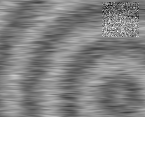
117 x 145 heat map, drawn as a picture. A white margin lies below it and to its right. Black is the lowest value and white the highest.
Rings: centred on the bottom right. Histogram: bell-shaped. Average level on the scale: 50%. Odd patch: rougher, in the top right. Roughest part: top right.
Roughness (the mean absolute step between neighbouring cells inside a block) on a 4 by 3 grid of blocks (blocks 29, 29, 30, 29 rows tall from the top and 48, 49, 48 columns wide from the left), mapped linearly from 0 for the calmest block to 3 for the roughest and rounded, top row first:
0 0 3 | 0 0 1 | 0 0 0 | 0 0 0
